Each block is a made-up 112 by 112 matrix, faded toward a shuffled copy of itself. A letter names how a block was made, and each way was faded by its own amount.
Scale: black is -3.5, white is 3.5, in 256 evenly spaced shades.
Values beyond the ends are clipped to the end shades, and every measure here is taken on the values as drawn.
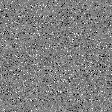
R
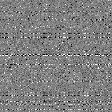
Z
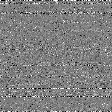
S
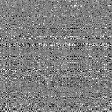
Z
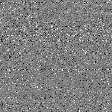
R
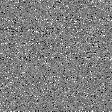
R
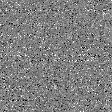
R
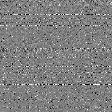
Z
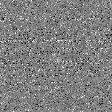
R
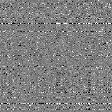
Z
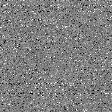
R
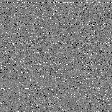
R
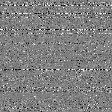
S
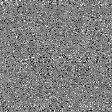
R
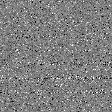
R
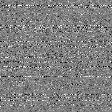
S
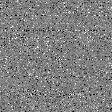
R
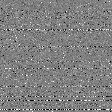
S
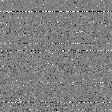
S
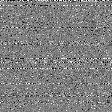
S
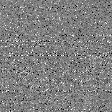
R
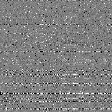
Z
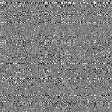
Z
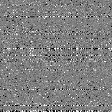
Z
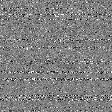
S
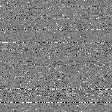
S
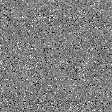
R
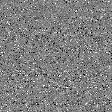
R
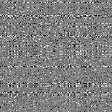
Z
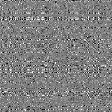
Z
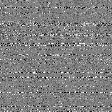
S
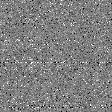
R
